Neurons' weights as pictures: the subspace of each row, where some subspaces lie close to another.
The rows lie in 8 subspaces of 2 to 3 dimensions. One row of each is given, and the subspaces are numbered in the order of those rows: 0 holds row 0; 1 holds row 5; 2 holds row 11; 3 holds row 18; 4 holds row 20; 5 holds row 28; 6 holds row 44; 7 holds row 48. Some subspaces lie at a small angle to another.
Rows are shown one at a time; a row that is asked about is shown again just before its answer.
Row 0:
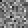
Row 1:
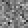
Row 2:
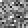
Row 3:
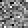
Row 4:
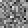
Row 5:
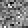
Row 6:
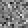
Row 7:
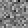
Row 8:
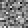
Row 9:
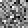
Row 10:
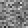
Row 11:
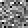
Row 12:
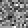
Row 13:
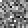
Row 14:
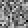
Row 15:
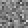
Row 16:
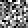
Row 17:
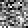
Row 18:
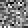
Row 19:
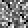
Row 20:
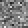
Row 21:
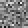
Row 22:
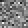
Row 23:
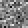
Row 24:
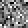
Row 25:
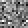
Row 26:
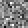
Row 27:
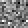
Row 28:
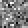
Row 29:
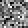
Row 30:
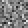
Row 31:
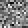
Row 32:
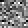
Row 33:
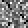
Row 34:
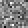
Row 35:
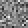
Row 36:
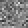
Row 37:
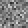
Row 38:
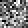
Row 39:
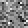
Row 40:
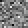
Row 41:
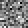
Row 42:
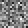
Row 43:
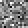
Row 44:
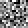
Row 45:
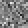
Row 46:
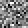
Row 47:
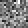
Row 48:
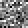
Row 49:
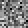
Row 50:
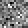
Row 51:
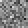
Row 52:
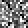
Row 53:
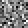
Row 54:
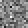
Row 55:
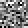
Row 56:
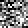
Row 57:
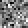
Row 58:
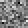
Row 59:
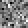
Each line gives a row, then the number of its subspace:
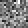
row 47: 6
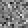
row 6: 1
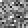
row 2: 0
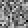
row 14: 7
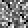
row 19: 5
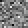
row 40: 2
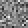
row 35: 6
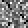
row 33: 5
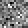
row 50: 1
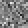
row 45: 1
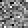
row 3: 2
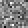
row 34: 4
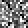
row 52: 5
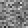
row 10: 1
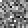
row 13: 0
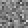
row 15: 3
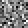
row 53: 2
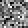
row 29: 4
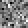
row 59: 5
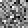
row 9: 0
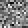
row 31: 3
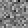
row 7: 6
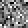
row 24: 7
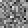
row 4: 0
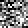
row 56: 1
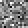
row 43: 4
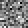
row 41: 7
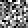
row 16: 0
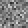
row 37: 3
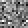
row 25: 6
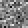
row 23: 7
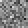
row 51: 0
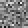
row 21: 3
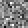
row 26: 4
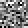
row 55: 3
